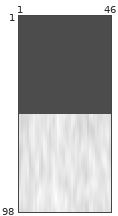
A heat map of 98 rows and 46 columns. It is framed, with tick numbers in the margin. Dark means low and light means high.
The table splits into 2 rows of 1 panel. Panel 1,1: low, flat. Panel 2,1: very high, streaked downward, faint in contrast.
